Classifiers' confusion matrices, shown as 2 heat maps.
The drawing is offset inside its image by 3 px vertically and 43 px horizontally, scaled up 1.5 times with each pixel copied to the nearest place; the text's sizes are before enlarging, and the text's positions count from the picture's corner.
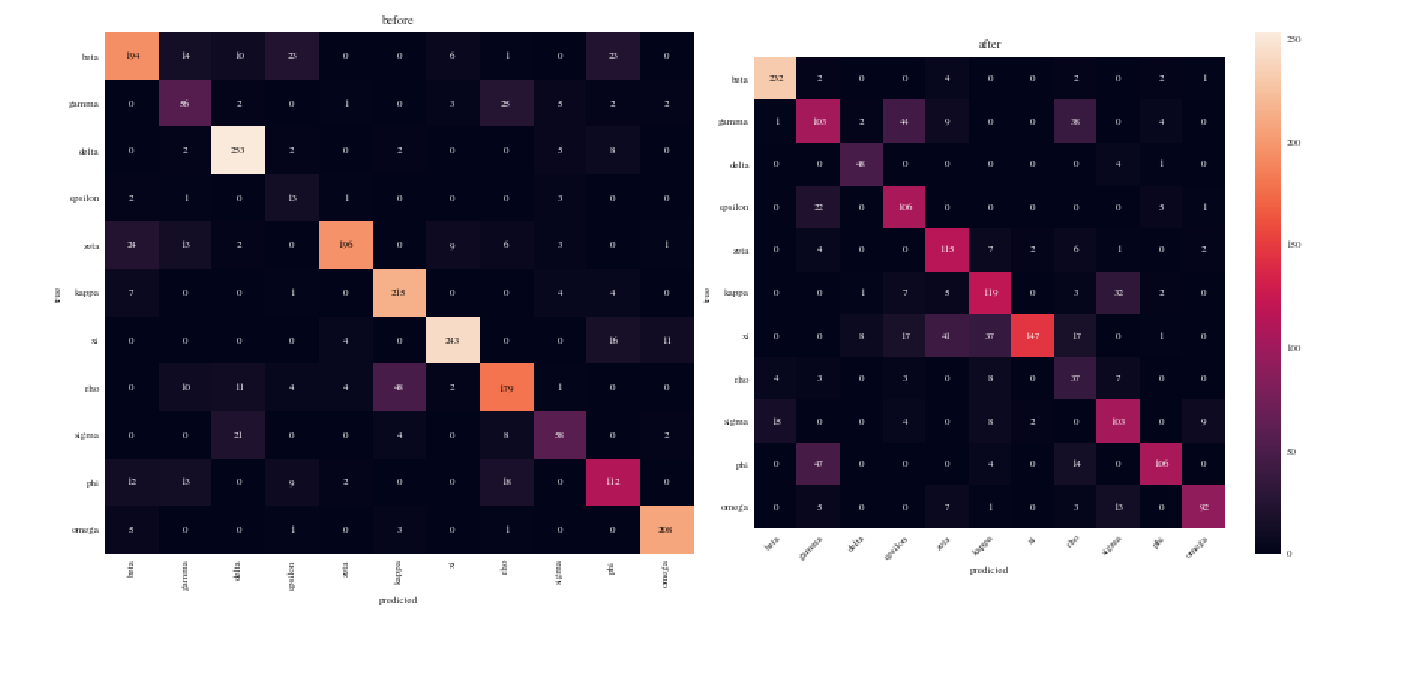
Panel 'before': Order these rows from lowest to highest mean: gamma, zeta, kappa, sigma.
sigma, gamma, kappa, zeta
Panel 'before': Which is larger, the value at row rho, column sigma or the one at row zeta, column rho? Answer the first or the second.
the second
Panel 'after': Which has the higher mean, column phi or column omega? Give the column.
phi
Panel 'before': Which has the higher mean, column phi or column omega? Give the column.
omega
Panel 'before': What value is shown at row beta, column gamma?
14
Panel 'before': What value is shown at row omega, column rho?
1
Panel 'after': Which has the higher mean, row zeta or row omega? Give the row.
zeta
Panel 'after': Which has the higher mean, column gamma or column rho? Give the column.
gamma
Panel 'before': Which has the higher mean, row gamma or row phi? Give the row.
phi
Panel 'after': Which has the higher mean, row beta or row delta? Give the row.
beta
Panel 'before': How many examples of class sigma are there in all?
93
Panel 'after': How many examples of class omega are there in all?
121
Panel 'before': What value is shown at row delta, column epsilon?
2
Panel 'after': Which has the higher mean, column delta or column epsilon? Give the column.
epsilon
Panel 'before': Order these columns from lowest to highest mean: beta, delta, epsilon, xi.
epsilon, beta, xi, delta
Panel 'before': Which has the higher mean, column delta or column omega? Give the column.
delta
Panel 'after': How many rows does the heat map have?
11
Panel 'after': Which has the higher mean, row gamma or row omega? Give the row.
gamma
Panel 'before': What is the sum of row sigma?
93
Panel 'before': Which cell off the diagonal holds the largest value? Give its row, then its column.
rho, kappa
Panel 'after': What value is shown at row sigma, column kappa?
8
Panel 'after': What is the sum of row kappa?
169
